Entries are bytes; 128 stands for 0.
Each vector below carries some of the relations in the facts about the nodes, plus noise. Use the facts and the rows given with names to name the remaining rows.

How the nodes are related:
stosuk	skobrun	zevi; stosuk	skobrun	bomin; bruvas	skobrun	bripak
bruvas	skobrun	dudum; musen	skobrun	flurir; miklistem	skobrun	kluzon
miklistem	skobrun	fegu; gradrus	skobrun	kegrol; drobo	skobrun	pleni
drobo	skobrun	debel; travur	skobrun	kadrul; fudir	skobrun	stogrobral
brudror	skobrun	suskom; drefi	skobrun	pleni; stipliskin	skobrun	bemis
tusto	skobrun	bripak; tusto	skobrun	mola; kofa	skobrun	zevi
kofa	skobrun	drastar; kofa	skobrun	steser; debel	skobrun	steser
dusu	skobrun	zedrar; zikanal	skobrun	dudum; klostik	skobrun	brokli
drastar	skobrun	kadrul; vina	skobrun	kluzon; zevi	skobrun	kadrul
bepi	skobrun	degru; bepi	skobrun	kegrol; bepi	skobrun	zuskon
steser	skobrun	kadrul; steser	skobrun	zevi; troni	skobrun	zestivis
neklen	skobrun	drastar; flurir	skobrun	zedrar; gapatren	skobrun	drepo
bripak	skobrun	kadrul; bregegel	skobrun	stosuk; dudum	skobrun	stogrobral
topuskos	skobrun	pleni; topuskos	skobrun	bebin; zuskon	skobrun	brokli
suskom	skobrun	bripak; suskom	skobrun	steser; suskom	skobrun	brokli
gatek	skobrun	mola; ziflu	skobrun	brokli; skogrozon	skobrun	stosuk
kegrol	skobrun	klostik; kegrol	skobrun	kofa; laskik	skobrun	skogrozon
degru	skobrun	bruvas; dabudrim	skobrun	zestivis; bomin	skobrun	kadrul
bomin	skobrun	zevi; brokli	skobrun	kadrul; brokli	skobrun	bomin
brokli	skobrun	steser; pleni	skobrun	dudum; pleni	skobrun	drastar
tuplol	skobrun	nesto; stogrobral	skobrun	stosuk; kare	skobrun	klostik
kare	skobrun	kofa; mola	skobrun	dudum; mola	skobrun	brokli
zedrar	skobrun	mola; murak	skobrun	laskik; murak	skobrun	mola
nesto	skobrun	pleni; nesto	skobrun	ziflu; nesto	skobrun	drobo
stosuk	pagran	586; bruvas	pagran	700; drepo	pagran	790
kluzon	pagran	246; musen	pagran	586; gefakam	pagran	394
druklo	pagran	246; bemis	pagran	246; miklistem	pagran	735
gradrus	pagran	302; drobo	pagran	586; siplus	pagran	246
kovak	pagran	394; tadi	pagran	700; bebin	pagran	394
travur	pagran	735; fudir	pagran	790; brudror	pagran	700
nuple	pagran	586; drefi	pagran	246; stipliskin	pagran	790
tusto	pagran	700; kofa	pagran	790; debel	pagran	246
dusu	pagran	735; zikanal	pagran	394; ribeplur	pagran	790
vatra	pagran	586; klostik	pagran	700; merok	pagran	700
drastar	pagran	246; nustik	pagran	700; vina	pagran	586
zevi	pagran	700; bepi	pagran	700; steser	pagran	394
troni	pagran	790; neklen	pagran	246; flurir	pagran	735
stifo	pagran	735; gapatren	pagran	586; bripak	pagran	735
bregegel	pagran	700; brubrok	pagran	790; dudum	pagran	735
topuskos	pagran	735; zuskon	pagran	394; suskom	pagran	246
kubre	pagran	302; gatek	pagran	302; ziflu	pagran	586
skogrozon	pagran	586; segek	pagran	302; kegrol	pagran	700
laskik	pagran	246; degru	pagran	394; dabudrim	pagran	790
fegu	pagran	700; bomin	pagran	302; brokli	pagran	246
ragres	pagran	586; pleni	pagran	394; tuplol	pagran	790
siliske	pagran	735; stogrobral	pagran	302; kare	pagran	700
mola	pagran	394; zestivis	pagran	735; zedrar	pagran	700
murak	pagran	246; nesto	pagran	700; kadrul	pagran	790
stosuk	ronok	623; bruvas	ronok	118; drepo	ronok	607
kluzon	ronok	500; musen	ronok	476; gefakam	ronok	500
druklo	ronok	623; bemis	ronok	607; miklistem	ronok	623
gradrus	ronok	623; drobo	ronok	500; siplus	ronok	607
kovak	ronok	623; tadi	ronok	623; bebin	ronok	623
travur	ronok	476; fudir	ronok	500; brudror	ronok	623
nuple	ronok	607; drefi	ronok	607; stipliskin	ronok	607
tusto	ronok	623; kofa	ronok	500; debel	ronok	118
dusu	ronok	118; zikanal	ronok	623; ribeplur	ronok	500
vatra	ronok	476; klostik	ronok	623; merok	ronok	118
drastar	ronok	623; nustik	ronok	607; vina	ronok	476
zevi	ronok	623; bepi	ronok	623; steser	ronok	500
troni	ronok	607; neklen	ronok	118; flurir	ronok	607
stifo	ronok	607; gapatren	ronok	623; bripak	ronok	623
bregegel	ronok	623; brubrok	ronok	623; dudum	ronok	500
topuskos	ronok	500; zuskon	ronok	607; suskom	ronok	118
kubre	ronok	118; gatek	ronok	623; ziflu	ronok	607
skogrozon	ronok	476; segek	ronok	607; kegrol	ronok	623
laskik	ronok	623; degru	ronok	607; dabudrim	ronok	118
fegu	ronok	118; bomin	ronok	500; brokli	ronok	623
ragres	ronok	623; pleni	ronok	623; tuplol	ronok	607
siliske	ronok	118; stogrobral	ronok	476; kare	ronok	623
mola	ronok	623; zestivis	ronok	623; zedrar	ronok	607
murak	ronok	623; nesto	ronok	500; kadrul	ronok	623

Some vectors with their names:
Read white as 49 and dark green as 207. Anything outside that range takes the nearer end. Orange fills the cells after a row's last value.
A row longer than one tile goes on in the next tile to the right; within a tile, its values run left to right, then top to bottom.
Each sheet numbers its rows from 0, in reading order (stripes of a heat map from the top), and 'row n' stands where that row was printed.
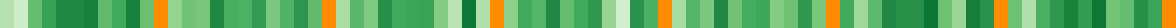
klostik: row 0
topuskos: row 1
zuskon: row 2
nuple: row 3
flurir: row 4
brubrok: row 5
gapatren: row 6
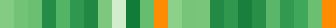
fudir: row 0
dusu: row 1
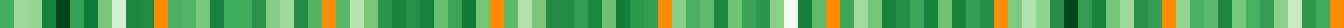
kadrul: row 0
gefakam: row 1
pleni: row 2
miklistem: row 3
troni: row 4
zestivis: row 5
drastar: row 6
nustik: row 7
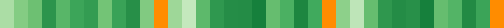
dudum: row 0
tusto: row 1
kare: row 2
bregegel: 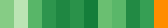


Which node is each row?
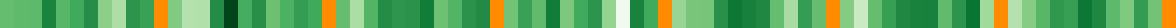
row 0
kluzon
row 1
bripak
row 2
tadi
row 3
drepo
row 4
debel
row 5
mola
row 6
bruvas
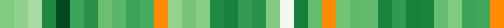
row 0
travur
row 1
kofa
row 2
kubre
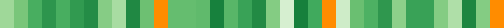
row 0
drobo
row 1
ribeplur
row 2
zedrar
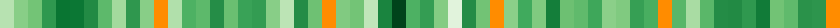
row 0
suskom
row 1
drefi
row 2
steser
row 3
stifo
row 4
druklo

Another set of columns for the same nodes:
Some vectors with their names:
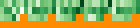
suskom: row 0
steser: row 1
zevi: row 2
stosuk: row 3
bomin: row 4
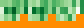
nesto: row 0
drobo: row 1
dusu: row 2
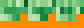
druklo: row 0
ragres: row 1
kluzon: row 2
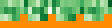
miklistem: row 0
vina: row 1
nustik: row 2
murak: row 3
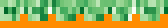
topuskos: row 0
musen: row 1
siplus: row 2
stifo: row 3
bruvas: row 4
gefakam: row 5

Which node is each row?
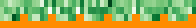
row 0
ziflu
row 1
stogrobral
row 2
travur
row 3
drastar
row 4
dabudrim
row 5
nuple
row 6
flurir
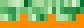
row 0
gatek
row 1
degru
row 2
kadrul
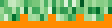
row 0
zuskon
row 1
siliske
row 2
brokli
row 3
ribeplur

